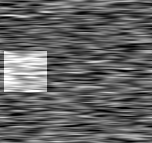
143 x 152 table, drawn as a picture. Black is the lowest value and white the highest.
An odd patch, higher than its surroundings, sits in the middle left. The ninth with the highest average is the middle left. The grain runs across in streaks.
